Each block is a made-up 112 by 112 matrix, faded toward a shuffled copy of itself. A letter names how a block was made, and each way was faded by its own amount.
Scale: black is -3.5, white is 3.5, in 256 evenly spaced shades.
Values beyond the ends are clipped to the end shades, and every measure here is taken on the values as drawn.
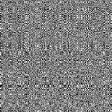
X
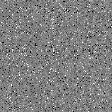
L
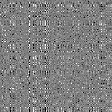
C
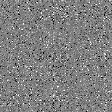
L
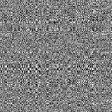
X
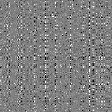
C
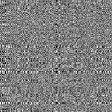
X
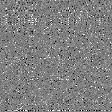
L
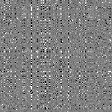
C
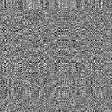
X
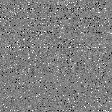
L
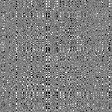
C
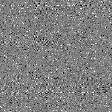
L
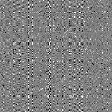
C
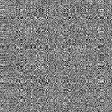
X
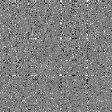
L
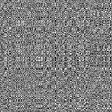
X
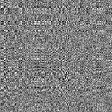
X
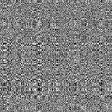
X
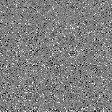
L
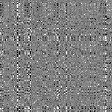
C
